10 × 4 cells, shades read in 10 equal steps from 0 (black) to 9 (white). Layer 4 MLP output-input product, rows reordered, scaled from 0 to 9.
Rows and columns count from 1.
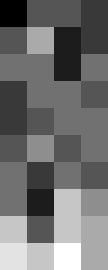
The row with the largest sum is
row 10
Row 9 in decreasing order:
7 7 6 3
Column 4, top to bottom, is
2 2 4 3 4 4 3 5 6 6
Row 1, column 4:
2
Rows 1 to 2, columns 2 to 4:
3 3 2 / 6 1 2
